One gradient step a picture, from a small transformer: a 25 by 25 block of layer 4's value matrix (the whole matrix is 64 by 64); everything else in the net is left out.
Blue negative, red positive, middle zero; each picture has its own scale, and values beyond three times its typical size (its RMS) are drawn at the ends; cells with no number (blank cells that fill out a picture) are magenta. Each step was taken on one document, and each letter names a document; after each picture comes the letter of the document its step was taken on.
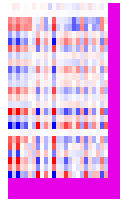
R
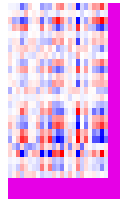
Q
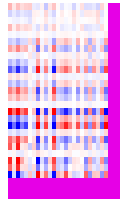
R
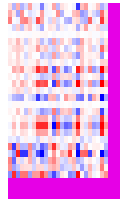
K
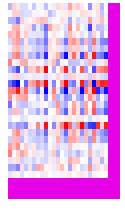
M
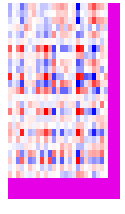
Q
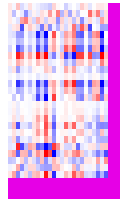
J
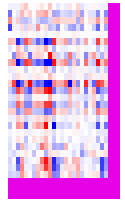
J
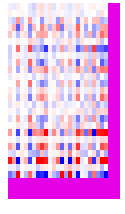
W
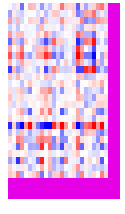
Q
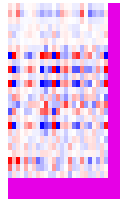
M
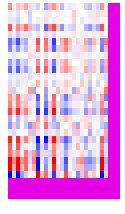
R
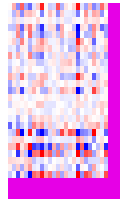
K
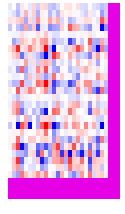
J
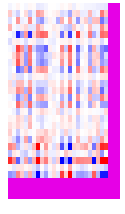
W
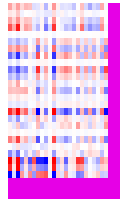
R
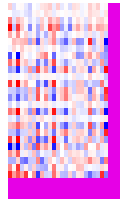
R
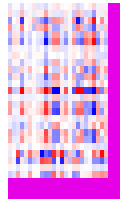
Q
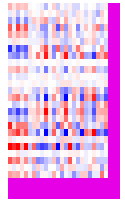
M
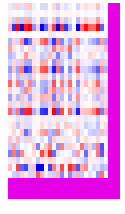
J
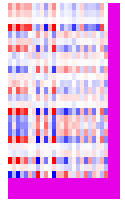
R
